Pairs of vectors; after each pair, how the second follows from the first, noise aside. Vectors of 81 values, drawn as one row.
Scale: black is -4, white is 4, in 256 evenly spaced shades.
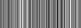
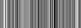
shuffled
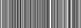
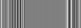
partly zeroed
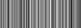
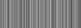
shrunk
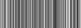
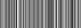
shuffled
